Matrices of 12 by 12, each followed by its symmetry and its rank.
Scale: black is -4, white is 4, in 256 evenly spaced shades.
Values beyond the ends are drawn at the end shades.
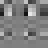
neither, rank one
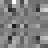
neither, rank two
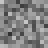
neither, full rank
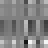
neither, rank one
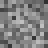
neither, full rank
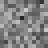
neither, full rank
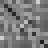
symmetric, full rank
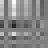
neither, rank one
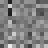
neither, rank two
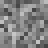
neither, full rank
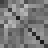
symmetric, full rank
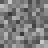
neither, full rank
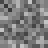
symmetric, full rank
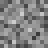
symmetric, full rank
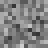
neither, full rank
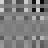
neither, rank one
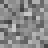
symmetric, full rank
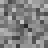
neither, full rank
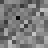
symmetric, full rank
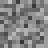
neither, full rank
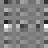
neither, rank one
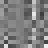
neither, rank two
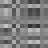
neither, rank one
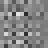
neither, rank two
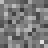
symmetric, full rank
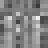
neither, rank two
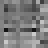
neither, rank two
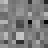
neither, rank two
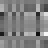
neither, rank one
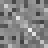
symmetric, full rank
